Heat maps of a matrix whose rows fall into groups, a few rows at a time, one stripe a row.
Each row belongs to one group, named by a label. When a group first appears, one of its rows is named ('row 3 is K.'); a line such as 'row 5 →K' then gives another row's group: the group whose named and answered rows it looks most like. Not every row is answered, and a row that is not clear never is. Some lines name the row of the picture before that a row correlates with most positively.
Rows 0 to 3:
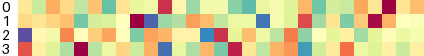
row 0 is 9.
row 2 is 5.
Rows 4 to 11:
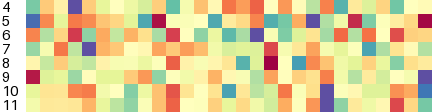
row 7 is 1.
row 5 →5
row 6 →9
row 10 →9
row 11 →9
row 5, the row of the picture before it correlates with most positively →2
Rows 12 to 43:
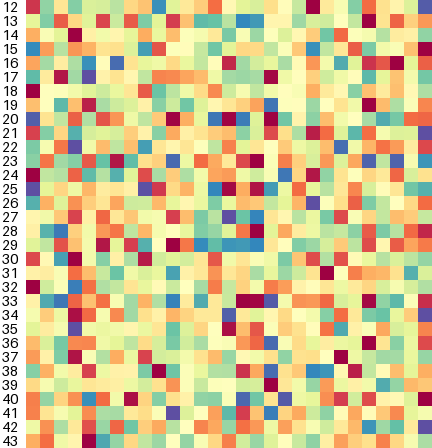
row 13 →9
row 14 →9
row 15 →5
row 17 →1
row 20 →5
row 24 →9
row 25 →5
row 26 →5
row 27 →9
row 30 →9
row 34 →9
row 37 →9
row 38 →5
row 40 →9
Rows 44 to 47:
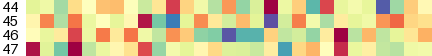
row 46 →9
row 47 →9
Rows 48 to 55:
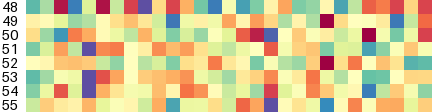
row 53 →1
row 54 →1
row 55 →5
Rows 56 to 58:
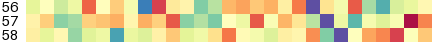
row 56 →5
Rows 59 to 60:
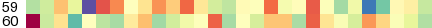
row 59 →1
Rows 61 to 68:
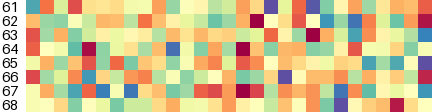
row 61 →5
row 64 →5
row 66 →9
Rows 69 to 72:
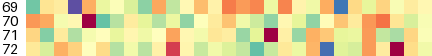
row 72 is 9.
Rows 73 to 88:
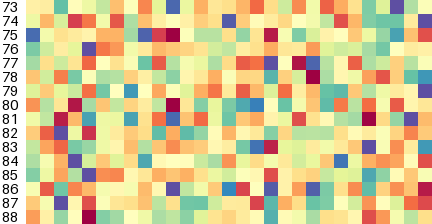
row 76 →1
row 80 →9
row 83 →1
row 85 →1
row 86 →5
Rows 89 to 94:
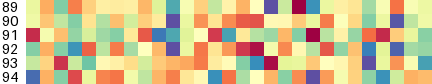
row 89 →5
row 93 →1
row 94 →5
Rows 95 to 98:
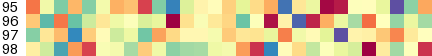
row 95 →9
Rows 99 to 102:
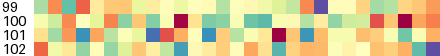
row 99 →5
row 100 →9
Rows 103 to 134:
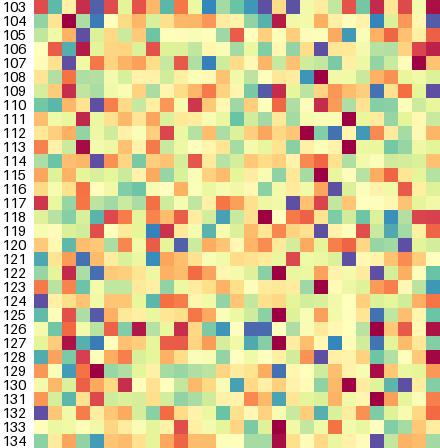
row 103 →9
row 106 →5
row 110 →1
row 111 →9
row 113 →9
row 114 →1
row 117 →9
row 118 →1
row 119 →5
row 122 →1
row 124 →5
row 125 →1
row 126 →9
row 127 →1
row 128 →5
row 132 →5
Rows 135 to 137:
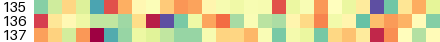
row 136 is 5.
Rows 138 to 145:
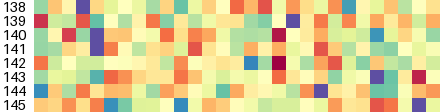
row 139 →9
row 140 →1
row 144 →5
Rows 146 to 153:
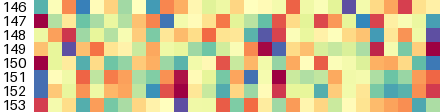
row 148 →1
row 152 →5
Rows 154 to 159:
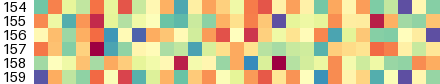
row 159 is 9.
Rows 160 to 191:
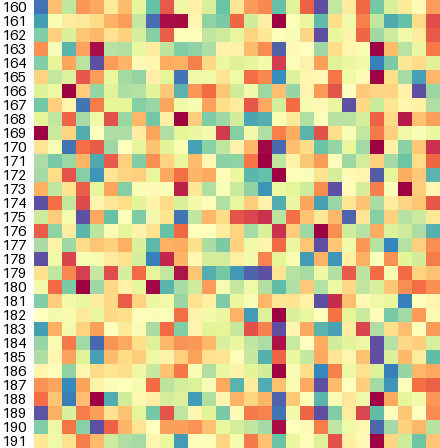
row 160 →5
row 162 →5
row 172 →1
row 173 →9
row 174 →5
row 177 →5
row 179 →9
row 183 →5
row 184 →1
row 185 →1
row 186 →5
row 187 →5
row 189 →5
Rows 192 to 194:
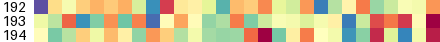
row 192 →5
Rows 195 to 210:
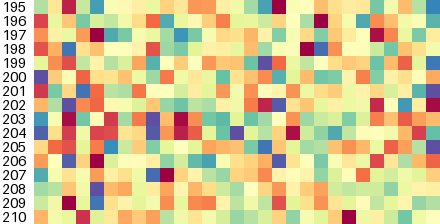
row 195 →1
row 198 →5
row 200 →5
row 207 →5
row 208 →1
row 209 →1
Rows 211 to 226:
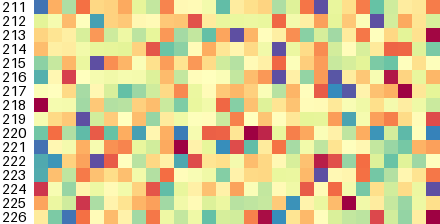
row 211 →5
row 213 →5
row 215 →1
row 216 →5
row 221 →5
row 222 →1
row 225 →9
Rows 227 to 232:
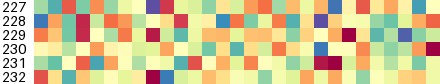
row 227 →5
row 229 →9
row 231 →1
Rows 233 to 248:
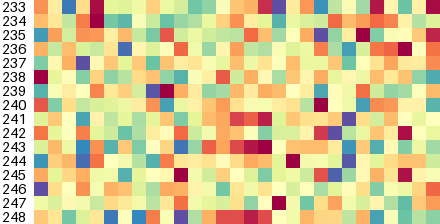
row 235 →5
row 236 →9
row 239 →5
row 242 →9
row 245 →9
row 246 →5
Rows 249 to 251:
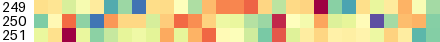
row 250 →1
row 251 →1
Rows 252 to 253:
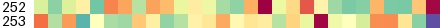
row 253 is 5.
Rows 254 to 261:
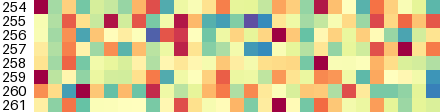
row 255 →9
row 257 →9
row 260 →9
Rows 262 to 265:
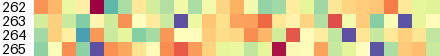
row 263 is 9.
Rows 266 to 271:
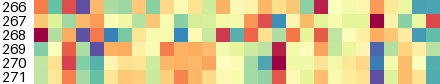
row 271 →1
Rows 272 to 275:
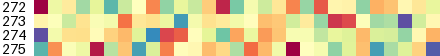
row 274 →5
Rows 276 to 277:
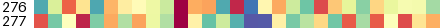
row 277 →9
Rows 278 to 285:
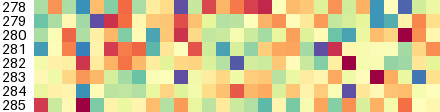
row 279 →1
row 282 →9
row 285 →9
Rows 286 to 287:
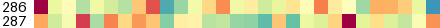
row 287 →9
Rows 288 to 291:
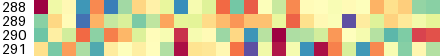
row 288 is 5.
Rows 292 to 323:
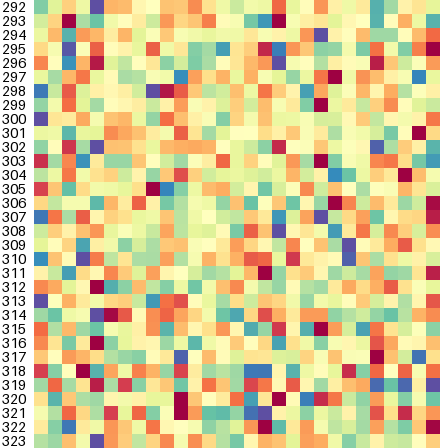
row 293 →1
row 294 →5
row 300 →5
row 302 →1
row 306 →9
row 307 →5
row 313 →5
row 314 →1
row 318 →9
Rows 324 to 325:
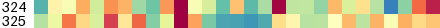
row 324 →5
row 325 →9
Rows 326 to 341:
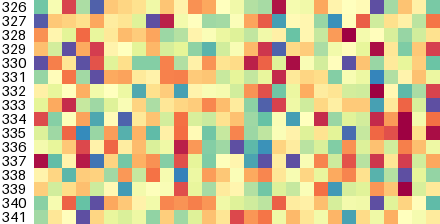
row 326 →1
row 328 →9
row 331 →1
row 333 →1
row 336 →9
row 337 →9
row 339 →9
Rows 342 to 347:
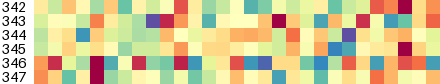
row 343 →5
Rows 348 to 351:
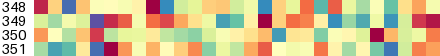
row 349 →1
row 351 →1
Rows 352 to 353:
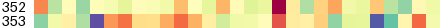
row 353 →1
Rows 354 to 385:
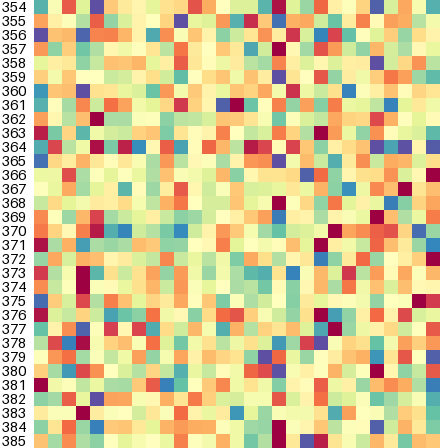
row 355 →5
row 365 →5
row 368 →5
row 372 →5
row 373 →9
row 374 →9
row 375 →5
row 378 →5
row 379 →1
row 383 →9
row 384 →1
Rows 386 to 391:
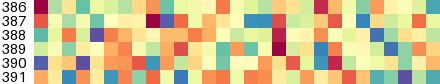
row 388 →1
